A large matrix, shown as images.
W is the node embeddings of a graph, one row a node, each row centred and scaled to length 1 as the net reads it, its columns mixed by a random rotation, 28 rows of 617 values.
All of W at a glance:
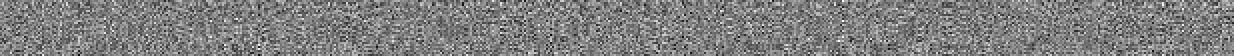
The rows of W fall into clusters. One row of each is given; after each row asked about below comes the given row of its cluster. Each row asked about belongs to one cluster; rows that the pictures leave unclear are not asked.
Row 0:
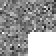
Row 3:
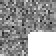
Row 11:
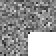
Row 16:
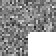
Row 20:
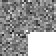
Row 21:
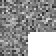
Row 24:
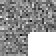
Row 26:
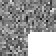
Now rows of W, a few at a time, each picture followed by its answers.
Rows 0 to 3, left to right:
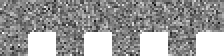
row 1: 16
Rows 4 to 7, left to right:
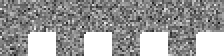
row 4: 0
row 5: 11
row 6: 26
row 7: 3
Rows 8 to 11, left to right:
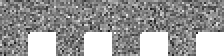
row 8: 11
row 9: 16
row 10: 24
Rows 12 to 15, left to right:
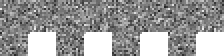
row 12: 0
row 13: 16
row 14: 21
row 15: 0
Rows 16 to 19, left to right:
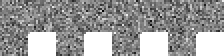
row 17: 21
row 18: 20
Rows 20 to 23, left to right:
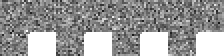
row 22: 24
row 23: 3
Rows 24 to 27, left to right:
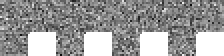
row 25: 11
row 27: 3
